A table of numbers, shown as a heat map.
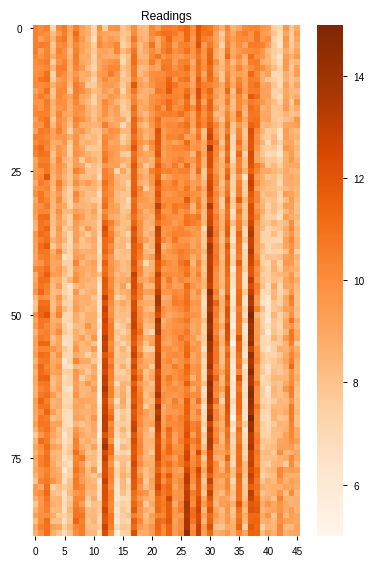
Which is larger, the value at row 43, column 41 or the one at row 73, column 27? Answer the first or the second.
the second
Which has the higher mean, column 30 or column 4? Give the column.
30
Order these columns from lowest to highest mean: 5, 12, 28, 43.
5, 43, 28, 12
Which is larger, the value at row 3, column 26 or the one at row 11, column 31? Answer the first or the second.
the first
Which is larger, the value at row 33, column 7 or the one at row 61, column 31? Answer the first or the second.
the second
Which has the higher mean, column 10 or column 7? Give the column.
7
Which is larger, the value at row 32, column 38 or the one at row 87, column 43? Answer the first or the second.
the first
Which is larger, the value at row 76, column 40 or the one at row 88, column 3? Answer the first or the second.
the second
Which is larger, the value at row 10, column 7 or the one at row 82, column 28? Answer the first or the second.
the second
